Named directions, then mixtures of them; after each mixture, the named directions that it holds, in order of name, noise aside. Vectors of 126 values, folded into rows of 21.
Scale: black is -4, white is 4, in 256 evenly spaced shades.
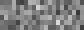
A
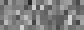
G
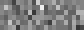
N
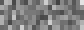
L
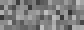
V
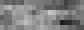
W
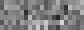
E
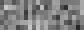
E, N, W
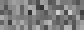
A, N, V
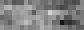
W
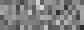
A, N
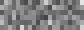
L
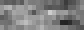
W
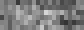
N, V, W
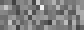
N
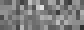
A, N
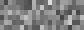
A, G, V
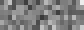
L, V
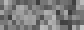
L, V, W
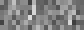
G, L, N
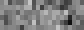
G, W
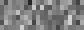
G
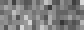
G, L, W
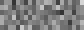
L, N
